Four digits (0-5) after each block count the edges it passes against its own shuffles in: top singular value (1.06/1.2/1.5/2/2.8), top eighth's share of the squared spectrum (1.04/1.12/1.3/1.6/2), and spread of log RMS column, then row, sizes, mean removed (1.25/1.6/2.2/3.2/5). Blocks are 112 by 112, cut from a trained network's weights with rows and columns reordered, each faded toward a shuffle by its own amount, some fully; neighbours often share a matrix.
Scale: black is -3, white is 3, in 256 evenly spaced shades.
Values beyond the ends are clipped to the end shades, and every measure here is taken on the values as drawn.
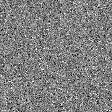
1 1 0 0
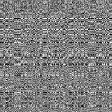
5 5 2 4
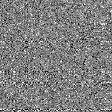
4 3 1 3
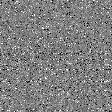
3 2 0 2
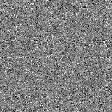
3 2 0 2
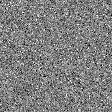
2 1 0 0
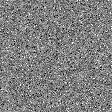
0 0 0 0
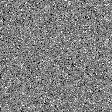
0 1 0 0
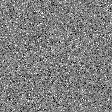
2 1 0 0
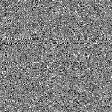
4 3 0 2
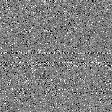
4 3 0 2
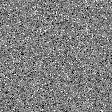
0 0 0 0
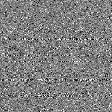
4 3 0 3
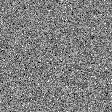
0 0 0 0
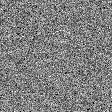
0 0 0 0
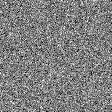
2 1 0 0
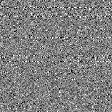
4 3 0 3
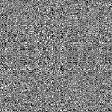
4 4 2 3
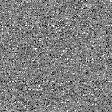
3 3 0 2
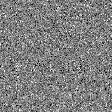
3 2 1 1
